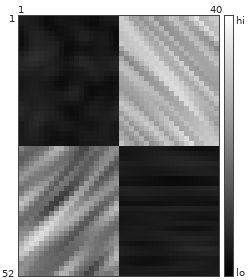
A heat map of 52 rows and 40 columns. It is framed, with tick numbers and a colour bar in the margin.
It is made of 2 by 2 panels. Panel 1,1: very low, blotchy, faint in contrast. Panel 1,2: high, slanting down to the right. Panel 2,1: middling, slanting up to the right, strong in contrast. Panel 2,2: very low, streaked across, faint in contrast.
